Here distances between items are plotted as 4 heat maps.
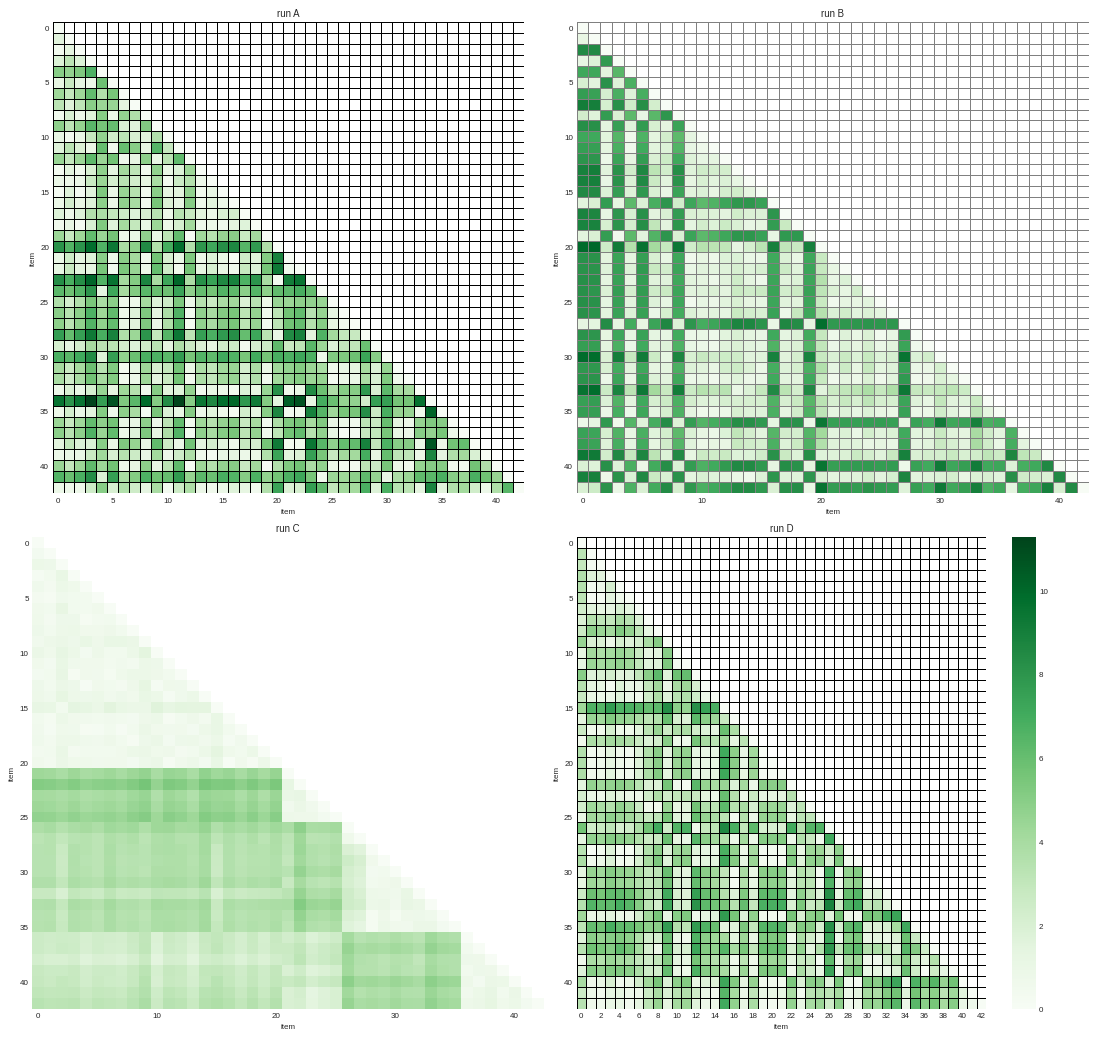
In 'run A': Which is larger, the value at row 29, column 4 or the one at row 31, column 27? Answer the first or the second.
the first
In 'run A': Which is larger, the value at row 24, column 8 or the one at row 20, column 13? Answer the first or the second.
the second
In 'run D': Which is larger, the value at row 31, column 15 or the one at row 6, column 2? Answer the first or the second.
the first
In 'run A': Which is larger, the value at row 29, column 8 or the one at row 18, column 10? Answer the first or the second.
the first
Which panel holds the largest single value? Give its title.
run A
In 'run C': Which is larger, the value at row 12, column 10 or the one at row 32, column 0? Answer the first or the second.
the second
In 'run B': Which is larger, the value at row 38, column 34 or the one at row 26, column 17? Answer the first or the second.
the first
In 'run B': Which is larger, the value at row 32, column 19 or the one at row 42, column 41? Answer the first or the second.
the second
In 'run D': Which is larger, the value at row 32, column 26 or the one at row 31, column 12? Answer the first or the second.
the first
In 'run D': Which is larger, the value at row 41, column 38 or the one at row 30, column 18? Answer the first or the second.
the first
